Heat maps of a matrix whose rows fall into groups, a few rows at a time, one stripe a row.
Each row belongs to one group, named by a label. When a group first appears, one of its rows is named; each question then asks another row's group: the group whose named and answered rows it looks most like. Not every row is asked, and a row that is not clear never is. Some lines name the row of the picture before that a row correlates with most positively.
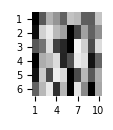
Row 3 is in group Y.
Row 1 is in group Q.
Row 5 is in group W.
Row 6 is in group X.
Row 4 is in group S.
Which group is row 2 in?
W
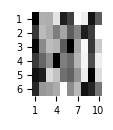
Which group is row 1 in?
S
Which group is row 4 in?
Y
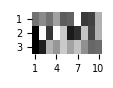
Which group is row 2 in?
W
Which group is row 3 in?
Q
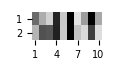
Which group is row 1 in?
X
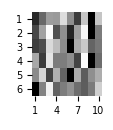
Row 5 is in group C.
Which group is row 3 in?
S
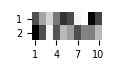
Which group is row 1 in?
S
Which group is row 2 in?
Q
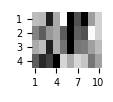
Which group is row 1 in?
C
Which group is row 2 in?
C
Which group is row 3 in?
C
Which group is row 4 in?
Y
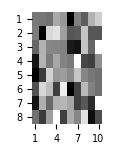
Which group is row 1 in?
C
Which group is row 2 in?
S
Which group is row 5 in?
Q
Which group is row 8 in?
S
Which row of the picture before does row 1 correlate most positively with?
2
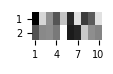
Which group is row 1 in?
X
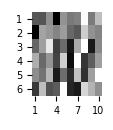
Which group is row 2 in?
W
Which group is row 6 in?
W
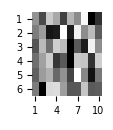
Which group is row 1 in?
S
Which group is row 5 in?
X
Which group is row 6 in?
S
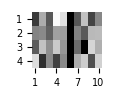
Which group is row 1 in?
W
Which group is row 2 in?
C
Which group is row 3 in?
C
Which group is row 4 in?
Y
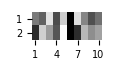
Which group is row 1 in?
X
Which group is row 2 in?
W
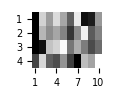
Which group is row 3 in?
Q
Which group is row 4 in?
W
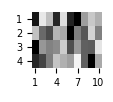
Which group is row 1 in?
W
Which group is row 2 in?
C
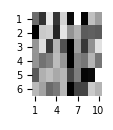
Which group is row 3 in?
C
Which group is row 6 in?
C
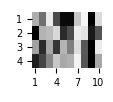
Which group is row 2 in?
S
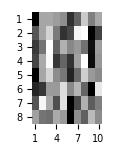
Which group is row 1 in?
W
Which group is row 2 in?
S
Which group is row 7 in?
W
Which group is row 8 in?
C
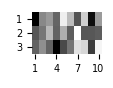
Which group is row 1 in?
Q
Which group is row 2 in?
X
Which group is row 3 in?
Y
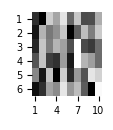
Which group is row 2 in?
W
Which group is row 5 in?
Y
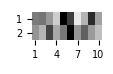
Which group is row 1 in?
S
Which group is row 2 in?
C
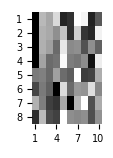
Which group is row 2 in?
X
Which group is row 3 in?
Q
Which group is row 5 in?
X
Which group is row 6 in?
Y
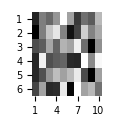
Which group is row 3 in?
X
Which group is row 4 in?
W
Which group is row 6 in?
Y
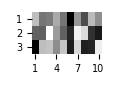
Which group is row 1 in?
C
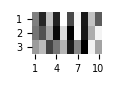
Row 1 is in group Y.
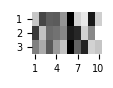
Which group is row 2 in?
W
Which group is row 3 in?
C
